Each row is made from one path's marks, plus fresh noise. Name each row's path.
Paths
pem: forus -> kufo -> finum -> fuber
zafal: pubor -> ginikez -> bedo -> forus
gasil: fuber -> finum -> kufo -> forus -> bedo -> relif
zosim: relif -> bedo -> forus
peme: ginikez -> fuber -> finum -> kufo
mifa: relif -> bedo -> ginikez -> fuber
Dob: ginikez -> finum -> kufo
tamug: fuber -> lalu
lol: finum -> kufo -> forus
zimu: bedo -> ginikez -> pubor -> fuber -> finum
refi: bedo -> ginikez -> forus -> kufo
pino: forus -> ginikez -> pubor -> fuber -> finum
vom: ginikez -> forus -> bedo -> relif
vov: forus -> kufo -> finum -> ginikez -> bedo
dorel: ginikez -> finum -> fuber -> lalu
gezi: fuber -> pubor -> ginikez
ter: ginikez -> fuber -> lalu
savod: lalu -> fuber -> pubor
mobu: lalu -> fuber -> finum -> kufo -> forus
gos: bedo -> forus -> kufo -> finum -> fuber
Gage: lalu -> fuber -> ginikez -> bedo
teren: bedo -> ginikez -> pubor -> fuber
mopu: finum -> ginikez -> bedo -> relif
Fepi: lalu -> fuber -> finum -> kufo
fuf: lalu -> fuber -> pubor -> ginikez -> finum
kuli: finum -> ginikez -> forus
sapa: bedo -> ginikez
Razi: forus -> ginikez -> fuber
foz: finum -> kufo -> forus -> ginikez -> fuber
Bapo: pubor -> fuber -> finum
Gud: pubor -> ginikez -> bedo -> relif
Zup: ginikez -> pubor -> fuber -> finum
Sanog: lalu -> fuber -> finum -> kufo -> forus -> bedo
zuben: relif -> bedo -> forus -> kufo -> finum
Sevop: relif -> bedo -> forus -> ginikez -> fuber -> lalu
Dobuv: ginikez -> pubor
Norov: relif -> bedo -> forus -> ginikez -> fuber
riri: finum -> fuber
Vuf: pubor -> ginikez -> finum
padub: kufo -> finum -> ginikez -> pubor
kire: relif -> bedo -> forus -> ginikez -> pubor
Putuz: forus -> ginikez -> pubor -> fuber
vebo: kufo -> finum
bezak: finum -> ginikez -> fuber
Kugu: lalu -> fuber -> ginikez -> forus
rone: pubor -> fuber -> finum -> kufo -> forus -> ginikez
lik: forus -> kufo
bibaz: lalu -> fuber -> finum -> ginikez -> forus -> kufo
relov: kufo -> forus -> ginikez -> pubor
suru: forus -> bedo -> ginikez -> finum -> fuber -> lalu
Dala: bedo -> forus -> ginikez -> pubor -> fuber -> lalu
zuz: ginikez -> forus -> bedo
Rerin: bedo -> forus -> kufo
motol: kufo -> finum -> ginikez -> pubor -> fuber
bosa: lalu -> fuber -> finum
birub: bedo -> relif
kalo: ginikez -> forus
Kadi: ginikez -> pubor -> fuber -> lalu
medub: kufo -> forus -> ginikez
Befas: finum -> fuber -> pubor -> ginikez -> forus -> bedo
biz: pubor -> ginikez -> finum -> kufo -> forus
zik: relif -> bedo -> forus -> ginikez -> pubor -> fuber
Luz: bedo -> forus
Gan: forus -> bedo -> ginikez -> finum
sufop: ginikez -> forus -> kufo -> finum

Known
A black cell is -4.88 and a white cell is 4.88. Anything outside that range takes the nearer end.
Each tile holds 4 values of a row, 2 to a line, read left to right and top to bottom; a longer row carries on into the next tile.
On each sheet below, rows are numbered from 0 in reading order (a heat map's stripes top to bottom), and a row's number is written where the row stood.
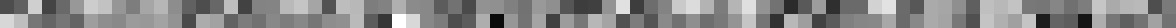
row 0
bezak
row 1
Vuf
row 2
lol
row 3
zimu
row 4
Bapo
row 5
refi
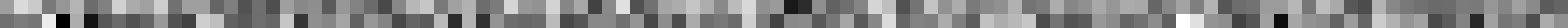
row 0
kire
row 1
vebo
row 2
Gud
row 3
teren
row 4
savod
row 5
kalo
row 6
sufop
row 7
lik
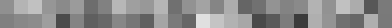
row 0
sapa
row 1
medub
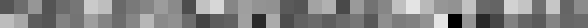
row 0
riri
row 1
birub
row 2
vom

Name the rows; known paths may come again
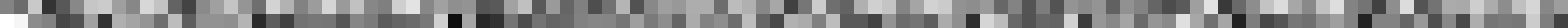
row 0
foz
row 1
Sevop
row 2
zosim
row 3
Dobuv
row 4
Dala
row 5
vebo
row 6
Befas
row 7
teren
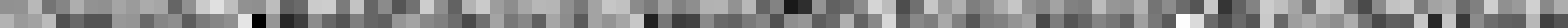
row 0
kalo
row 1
vom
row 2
Gage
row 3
zuz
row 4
savod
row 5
sapa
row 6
peme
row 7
Gud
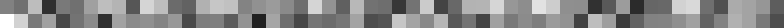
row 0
biz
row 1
mopu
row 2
Putuz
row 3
Bapo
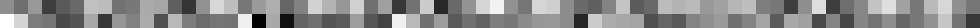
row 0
pem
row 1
kire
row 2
pino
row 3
Razi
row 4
zimu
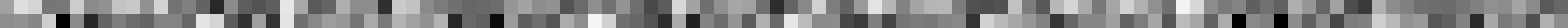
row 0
Norov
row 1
Fepi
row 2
Rerin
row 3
Sanog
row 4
suru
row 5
Kugu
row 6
zuben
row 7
lik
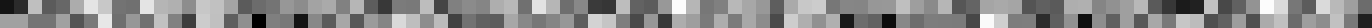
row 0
Kadi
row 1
gasil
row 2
relov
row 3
dorel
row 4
Gan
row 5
gos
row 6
fuf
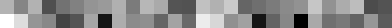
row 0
sufop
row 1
vov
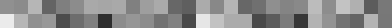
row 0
kuli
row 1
medub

